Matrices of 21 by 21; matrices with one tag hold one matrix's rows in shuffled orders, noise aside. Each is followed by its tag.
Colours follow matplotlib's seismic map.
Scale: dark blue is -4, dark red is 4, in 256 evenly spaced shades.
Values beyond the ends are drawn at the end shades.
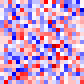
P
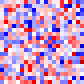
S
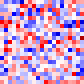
S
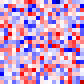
S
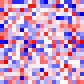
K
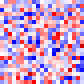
S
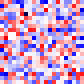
K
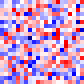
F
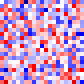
K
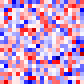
S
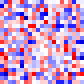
K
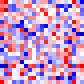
K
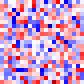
P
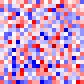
P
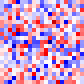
P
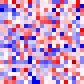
F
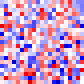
S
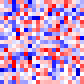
F
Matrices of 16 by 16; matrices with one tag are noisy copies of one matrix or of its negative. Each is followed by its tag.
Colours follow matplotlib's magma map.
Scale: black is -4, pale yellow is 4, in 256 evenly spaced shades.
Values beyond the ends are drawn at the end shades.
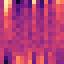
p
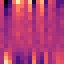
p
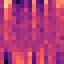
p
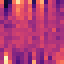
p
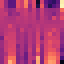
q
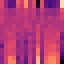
q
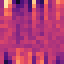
p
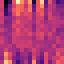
p
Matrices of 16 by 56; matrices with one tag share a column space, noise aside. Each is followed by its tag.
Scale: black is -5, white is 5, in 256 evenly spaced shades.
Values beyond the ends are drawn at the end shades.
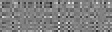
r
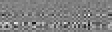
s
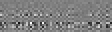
s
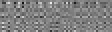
r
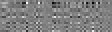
r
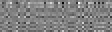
r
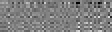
r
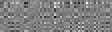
r
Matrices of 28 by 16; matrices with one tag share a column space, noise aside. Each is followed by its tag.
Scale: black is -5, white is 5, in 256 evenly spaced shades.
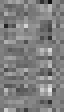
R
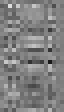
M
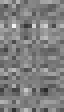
R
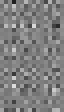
R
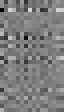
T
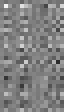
M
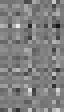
R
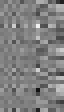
R
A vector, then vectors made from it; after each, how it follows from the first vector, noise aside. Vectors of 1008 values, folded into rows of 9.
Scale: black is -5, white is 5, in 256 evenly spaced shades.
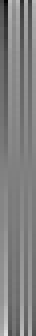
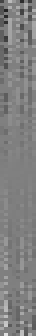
partly zeroed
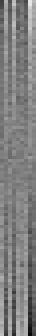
reversed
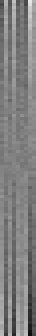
reversed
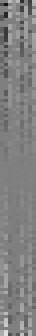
partly zeroed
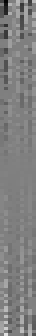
partly zeroed
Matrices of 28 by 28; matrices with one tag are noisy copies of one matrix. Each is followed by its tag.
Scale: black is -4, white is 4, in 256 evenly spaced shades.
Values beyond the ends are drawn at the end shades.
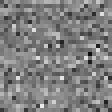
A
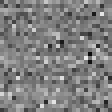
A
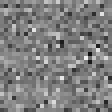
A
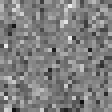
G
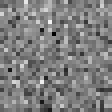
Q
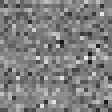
A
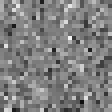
G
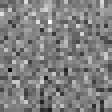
Q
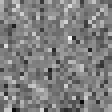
G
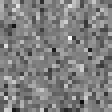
G
